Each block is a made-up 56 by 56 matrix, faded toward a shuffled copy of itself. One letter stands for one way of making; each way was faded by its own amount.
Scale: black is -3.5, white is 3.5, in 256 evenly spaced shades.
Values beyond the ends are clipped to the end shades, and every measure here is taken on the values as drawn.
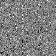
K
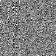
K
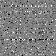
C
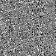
K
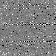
C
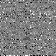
C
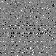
C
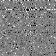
C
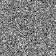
K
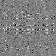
C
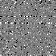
C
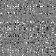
C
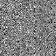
K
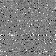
C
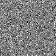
K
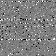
C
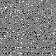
C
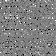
C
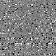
C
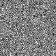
K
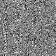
K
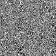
K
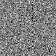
K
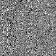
K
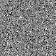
K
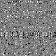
C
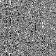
K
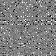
C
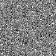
K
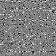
C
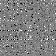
C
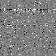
C
